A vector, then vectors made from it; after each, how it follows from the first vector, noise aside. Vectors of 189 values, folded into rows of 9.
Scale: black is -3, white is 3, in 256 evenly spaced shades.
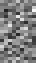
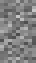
shrunk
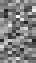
copied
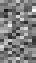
copied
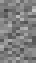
shrunk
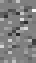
partly zeroed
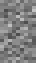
shrunk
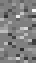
partly zeroed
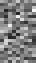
copied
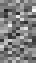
copied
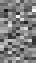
copied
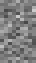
shrunk
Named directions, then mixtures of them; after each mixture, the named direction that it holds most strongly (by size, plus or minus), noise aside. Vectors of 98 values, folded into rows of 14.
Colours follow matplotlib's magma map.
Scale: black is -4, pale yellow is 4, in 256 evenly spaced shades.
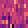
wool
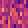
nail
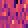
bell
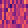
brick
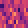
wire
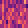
brick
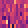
wool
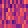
brick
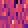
bell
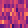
wool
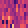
wool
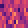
wire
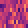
wire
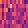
brick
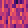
nail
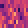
wire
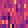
wool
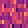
wool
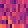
wool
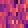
bell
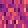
wire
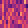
brick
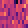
bell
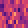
wire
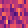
nail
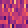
wool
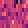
bell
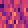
wire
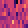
bell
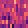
wool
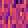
nail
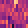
wool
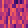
nail
